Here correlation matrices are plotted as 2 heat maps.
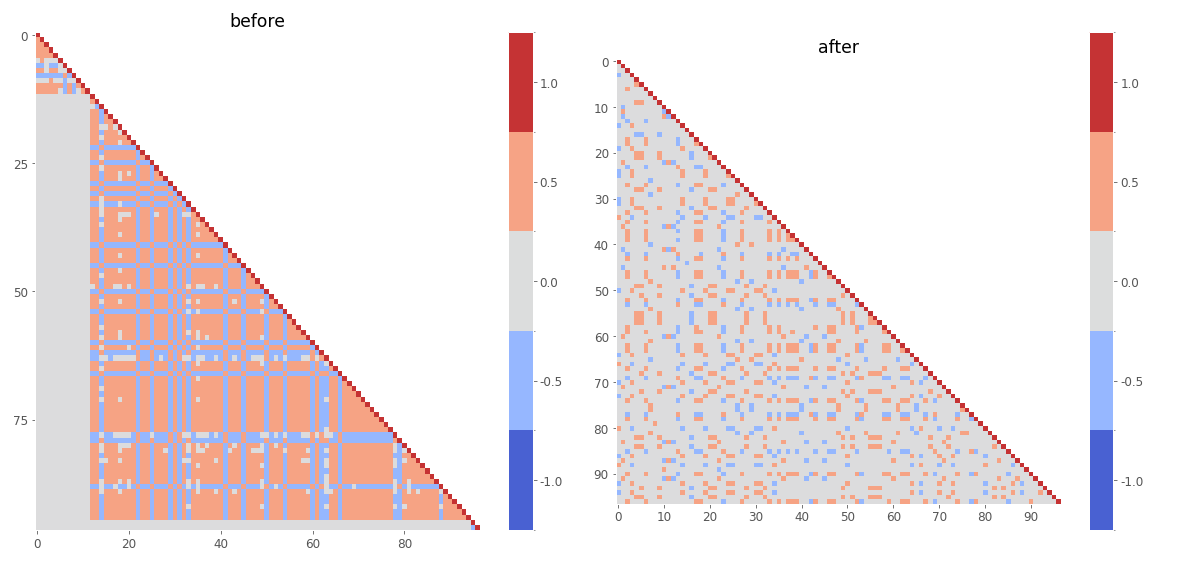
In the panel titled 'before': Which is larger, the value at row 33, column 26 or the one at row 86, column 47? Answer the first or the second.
the second
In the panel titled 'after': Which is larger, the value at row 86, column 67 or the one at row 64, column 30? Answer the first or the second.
the second
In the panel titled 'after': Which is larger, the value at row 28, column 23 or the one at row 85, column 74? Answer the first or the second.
the first
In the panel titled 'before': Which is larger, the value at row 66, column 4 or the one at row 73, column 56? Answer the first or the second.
the second
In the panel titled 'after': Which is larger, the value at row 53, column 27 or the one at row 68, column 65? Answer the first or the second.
the second
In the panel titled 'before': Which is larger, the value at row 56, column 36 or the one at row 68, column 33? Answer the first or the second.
the first
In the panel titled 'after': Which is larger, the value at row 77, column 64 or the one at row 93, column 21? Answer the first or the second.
the second
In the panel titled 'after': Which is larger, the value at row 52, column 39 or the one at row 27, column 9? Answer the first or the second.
the first
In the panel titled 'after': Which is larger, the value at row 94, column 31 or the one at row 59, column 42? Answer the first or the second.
the first
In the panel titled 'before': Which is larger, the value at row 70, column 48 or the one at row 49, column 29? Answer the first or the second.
the first
